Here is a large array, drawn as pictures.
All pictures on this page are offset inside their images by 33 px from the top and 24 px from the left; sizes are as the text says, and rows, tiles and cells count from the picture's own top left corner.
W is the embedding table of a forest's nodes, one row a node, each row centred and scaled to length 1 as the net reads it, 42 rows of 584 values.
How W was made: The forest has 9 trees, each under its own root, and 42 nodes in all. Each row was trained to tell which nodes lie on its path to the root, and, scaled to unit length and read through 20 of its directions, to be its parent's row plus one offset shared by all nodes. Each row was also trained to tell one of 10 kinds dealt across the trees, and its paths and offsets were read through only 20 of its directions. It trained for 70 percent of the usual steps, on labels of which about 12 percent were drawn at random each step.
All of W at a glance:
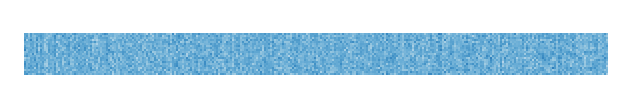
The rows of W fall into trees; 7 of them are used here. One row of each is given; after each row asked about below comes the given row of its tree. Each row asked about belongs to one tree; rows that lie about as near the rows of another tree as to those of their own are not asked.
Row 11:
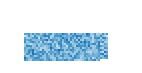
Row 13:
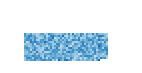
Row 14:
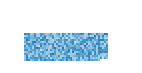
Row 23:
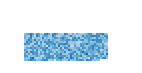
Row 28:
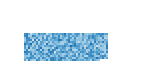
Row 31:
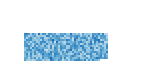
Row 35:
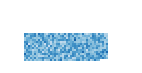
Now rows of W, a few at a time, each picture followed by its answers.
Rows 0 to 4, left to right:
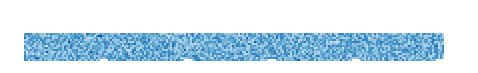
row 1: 11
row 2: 13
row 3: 23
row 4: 31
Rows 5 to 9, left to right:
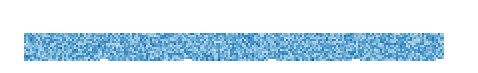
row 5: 13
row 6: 11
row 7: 11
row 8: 23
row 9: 35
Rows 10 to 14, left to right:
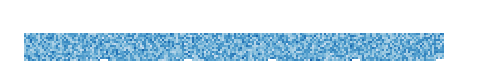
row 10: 13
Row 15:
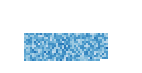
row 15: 11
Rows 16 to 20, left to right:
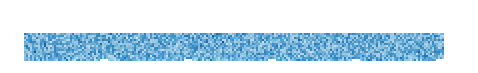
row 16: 31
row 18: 35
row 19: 28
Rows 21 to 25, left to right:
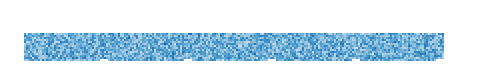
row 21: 13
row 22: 14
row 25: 28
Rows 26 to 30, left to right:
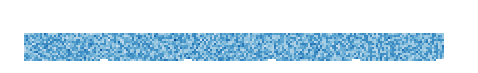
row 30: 31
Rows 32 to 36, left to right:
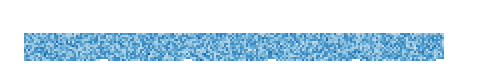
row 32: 31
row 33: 11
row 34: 35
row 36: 13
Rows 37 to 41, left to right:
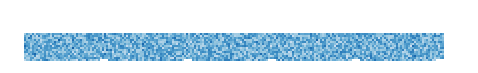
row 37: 23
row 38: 14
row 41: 11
